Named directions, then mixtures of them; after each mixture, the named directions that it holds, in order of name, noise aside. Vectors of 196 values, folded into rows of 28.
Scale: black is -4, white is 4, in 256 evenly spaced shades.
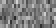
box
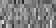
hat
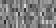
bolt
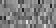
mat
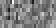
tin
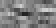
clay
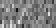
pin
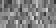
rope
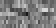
bolt, clay, rope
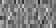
hat, mat, rope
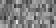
box, clay, rope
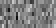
bolt, hat, tin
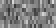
box, mat, tin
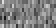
box, mat, pin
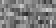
clay, hat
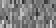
hat, pin, tin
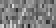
pin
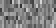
bolt, rope, tin
